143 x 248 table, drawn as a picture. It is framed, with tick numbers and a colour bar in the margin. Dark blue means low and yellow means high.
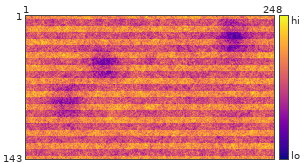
There are three dips. The top right is the ninth with the lowest average. Horizontal stripes repeat 11 times down the table. No overall slope runs across the table.
